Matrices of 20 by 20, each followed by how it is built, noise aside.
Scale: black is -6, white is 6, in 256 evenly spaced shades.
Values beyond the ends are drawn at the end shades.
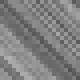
Toeplitz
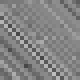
Toeplitz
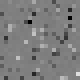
sparse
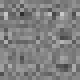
low rank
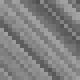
Toeplitz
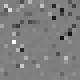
sparse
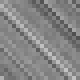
Toeplitz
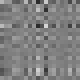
low rank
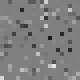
sparse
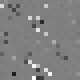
sparse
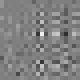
low rank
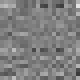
low rank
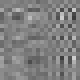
low rank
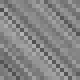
Toeplitz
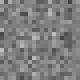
low rank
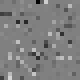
sparse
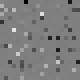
sparse
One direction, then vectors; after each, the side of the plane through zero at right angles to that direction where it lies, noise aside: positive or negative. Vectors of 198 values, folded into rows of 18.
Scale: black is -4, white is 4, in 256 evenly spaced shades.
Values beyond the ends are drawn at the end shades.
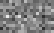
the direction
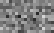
negative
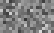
negative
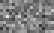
positive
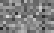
positive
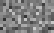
positive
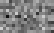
negative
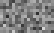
negative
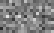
positive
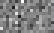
negative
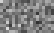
negative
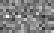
positive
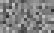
negative
